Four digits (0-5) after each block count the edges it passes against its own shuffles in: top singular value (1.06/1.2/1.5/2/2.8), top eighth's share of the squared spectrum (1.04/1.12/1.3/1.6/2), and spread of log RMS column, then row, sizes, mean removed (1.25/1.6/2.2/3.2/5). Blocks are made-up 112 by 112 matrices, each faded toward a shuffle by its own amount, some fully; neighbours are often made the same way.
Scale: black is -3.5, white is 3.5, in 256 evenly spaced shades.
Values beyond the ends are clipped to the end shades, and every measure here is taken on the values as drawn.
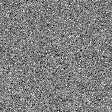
0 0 0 0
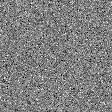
0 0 0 0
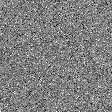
0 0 0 0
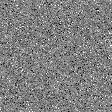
2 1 0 0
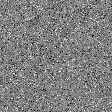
0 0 0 0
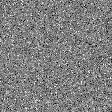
2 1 0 0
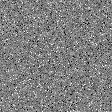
0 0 0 0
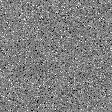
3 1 0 0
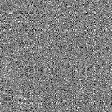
4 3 2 2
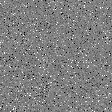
2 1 0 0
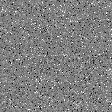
3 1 1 0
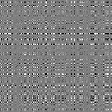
5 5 4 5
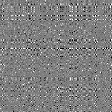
5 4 3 3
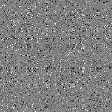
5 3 2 2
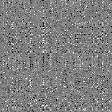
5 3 2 2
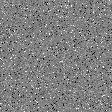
2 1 0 0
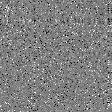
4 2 1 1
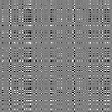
5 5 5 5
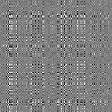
5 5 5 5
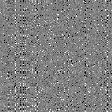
5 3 3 2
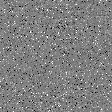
2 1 0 0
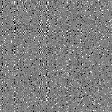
5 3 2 2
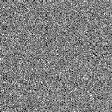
4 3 2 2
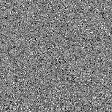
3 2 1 1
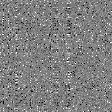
4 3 2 1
